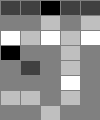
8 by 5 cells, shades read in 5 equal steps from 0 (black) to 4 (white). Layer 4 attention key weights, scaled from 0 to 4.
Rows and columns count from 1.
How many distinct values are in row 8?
2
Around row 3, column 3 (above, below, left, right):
3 2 3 3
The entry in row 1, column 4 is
1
